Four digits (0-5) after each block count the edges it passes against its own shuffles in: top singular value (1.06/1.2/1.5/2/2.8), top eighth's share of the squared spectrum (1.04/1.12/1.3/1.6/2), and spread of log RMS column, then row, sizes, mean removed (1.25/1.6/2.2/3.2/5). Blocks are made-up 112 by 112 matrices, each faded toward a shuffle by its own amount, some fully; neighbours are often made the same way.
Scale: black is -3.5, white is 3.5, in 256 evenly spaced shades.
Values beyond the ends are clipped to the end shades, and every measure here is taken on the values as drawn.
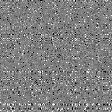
5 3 2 2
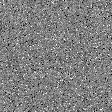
0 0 0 0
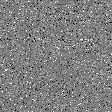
0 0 0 1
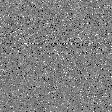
2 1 0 2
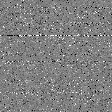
3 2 0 2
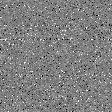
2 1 0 2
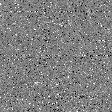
1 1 0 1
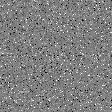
0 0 0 0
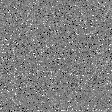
1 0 0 1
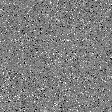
0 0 0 1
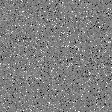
0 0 0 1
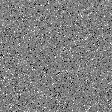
2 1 0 0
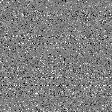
2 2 0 3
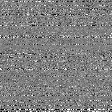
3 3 0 4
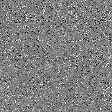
1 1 1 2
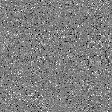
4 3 1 1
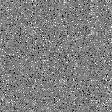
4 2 1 1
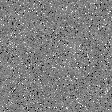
2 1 0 0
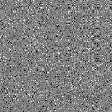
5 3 2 2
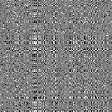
5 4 3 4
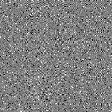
4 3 2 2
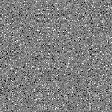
4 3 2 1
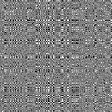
5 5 4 4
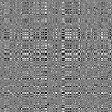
5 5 4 4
